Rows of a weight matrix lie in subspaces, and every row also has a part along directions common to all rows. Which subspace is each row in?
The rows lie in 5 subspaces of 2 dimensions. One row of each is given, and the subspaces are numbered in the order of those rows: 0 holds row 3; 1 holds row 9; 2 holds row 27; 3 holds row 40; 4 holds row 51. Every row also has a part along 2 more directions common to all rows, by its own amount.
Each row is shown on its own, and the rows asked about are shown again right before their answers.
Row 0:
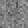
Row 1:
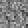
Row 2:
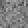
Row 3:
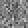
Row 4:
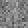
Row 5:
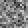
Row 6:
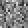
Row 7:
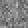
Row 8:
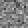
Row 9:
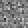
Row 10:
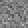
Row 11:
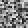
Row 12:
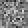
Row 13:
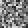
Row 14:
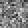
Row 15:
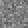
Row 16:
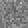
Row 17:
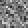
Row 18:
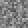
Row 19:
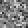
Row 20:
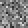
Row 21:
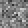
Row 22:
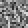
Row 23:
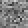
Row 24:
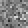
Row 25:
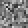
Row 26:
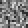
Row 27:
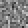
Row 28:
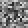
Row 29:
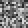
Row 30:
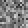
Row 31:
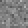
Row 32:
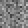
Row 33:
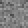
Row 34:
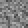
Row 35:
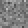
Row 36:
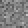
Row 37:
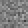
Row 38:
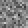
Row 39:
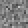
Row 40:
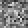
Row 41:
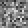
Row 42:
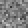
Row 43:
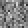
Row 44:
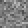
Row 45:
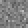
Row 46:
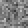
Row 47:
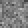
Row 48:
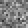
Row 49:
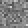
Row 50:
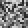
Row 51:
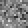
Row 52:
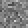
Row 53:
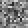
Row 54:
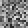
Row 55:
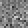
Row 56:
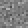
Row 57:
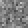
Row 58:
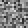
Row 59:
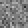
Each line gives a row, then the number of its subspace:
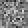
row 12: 3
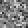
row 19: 2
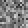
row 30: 2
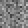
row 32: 0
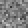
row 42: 4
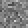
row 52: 3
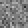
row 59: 4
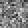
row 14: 1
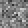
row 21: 1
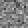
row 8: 2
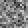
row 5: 2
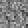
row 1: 2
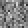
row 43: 0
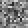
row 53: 3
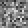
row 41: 3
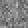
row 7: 0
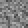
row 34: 2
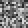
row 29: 1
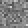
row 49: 3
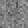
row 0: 0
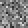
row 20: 4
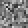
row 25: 0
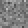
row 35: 0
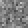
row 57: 3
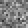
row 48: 4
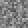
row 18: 1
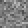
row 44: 2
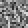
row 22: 2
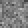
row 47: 1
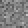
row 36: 1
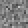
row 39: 0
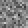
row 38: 2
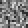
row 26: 2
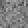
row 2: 0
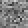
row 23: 3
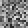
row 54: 4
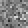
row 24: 4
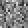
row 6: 0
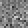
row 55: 4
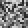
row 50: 0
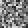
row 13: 3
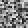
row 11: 1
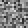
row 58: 1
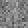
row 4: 0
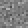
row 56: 1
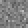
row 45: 2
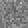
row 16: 3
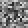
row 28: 3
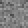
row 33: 1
